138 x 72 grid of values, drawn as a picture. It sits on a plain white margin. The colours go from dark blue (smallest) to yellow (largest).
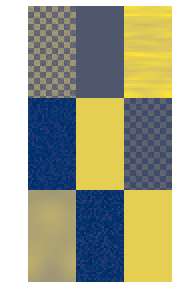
The table splits into 3 rows of 3 panels. Panel 1,1: middling, checkered, strong in contrast. Panel 1,2: low, flat. Panel 1,3: very high, streaked across, faint in contrast. Panel 2,1: very low, fine-grained, faint in contrast. Panel 2,2: very high, flat. Panel 2,3: low, checkered. Panel 3,1: high, smooth, faint in contrast. Panel 3,2: very low, fine-grained, faint in contrast. Panel 3,3: very high, flat.
